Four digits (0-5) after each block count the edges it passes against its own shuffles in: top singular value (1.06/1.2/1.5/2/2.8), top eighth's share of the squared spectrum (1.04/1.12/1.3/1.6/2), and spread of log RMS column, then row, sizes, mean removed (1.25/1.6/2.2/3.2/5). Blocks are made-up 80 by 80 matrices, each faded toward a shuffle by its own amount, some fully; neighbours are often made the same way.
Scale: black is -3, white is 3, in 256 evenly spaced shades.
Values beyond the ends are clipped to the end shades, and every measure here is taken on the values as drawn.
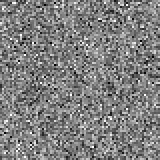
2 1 0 0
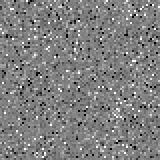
0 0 0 0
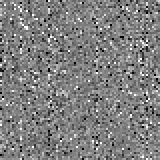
1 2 2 0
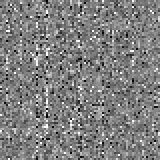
1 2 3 0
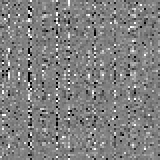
4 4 3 1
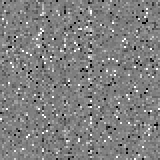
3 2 1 0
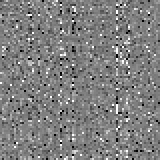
4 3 3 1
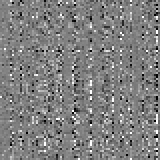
4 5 4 2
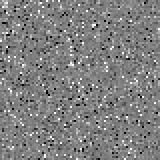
0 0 0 0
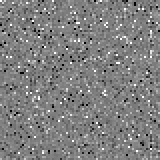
1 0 0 0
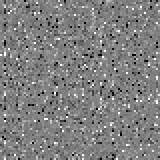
3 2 1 0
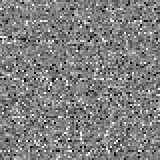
1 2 0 2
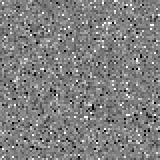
0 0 0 0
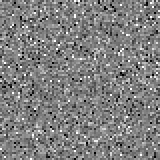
0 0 0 0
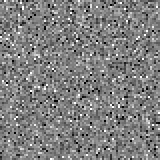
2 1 0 0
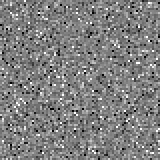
0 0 0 0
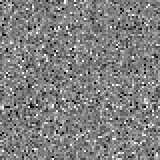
2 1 0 1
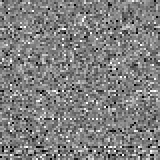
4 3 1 3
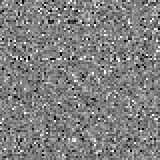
3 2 0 2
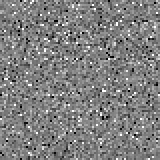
2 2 0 1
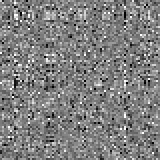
4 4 3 2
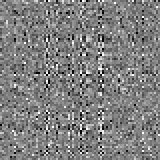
5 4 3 3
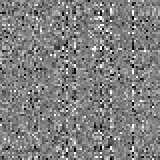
4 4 3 2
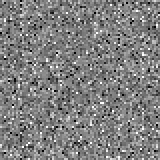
2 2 2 0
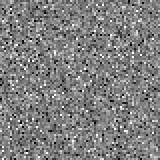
2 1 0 0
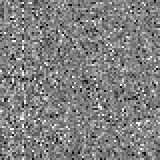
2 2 1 0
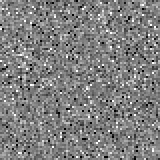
0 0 0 0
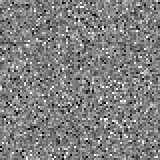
0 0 0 0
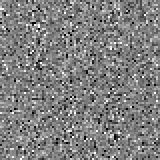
2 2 2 0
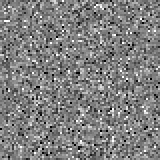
2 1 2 0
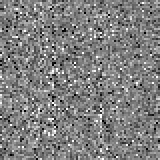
2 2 2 0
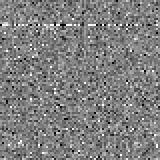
4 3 1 2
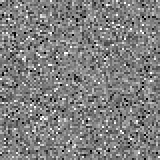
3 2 0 0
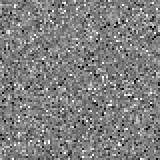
1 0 0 0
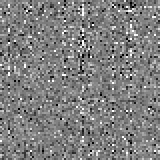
2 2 3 2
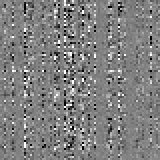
2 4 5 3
